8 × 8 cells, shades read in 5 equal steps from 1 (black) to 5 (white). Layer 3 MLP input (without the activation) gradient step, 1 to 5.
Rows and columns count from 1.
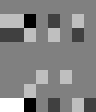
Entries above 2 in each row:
8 6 5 8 8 8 8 5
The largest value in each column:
5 5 4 4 4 4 4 3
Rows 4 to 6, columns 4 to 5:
3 3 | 3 3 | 4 3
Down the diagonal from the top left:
3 4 4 3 3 4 3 2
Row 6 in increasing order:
3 3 3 3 3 3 4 4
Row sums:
24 24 23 24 24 26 25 25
